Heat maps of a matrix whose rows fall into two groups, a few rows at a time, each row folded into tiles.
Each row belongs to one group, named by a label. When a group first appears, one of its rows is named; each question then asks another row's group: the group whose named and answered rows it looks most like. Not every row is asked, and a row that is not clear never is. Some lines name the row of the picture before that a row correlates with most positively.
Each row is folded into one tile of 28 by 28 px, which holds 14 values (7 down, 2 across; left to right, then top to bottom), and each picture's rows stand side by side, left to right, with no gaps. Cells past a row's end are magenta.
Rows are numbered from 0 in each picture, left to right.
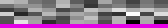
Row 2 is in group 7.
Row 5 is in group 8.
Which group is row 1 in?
8
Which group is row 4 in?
8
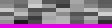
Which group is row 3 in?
8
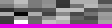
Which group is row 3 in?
7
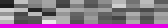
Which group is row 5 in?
7
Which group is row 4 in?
7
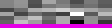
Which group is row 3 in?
8
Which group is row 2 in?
8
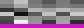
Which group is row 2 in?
8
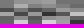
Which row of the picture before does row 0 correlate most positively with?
0
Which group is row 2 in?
8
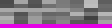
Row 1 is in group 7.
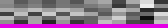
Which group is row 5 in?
7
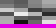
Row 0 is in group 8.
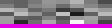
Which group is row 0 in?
8
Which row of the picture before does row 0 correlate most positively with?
0
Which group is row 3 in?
8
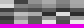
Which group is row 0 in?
7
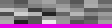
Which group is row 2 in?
8
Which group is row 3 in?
7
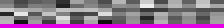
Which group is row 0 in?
8
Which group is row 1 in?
8
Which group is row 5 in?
7
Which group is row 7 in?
7
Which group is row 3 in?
8
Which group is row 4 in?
7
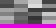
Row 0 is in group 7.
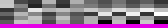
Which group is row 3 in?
8
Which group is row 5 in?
8
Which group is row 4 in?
8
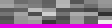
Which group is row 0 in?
7
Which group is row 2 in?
7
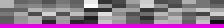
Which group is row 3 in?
7
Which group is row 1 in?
8
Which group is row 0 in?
7
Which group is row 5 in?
7
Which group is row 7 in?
8
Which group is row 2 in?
8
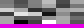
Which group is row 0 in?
8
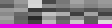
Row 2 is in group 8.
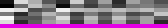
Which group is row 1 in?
7
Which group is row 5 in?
8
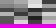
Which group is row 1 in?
7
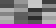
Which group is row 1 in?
7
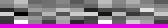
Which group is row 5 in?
8
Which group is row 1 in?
8
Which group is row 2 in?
8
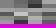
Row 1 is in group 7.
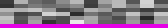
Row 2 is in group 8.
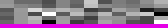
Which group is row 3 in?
7
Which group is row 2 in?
8
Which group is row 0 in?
7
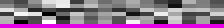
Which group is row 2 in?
7
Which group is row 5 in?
8
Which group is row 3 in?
7
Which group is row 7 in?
8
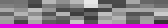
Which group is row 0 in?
8
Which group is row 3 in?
7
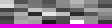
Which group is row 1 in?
8
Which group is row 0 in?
7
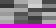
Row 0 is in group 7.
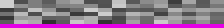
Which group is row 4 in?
7
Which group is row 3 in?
8
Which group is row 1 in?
8
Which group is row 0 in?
7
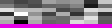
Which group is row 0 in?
8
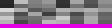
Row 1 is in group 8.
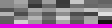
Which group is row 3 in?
8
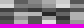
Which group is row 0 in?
7
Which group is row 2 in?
7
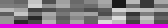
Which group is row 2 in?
7
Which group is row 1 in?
7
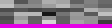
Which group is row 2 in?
7
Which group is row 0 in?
7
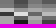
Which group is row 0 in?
8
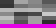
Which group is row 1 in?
8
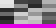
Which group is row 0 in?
7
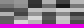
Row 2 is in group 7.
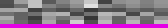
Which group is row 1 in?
7
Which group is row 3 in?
7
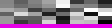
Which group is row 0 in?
8
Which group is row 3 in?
8
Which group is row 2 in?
7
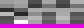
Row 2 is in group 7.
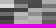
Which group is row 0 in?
7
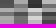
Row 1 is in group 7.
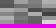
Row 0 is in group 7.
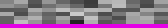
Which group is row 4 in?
7
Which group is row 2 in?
8
